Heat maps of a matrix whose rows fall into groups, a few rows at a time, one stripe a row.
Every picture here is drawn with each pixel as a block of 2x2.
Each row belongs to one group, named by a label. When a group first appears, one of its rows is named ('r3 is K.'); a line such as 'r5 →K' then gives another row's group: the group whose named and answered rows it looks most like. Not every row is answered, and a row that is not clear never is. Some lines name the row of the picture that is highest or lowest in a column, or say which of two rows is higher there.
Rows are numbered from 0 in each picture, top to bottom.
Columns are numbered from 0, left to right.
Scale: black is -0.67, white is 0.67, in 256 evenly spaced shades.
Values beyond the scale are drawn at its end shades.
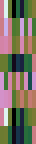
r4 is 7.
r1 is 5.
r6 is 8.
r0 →8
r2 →5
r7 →8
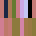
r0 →7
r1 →5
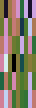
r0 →7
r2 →5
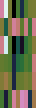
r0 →8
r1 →7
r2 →8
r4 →8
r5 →7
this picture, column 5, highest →5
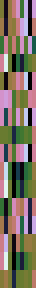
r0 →7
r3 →8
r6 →7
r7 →8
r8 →7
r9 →8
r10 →8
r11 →7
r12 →7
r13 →8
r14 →8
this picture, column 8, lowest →2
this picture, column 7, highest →2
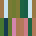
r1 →7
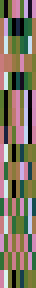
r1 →8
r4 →8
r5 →7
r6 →7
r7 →7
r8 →8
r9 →7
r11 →5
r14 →5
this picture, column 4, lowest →1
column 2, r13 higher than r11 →Yes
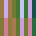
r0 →5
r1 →5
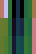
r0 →8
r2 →8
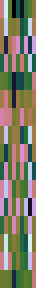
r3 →5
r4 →8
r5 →8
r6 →5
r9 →5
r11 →7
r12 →5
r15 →8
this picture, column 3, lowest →0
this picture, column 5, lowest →0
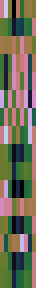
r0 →8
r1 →8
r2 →5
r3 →7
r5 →7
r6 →5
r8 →8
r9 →8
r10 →8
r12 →8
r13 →7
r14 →8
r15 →8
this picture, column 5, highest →13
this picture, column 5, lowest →10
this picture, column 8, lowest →6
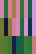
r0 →7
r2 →8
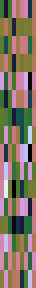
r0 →7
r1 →8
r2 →7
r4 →7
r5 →7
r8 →7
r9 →5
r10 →8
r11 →7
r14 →7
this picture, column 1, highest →10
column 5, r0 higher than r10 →Yes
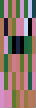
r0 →5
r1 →7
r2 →8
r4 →7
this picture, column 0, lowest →0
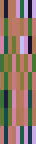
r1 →7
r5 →7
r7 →7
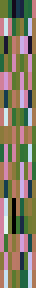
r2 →7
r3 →5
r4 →5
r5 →7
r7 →5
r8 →5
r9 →5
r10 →7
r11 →8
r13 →7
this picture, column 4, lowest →0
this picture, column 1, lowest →2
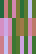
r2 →5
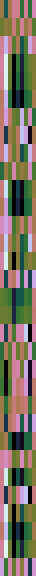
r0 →7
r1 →5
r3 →8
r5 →8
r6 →5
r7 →7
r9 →5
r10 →8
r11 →8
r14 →8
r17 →8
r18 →7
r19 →5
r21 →7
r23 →7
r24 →8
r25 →5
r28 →8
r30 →8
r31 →7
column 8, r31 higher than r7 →Yes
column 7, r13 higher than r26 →Yes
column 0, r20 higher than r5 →No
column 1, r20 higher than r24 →No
